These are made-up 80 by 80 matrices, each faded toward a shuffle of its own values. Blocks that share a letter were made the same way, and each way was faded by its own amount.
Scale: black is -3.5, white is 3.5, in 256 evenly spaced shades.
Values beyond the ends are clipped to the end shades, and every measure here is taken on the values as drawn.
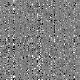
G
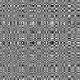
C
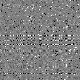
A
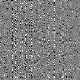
G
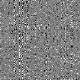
G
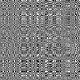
C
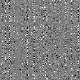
G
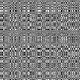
C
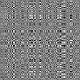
C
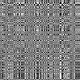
C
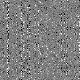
G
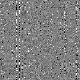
G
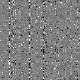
G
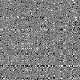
A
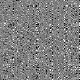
G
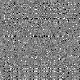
A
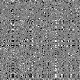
A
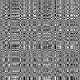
C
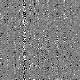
G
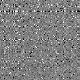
A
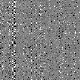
G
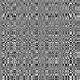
C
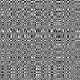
C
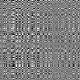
C
